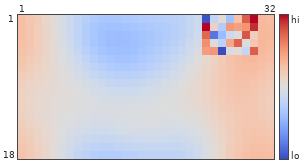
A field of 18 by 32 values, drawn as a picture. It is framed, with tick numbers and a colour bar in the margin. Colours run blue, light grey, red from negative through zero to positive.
Roughest part: top right. Stripes: none. Odd patch: rougher, in the top right. Histogram: heavy tails on both sides.
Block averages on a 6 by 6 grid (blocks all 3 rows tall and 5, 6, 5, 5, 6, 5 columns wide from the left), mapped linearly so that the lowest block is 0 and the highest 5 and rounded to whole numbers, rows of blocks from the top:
3 1 0 1 2 5
3 1 0 1 3 4
3 2 1 2 3 4
3 2 2 2 3 4
3 2 2 2 3 4
3 1 1 1 2 4
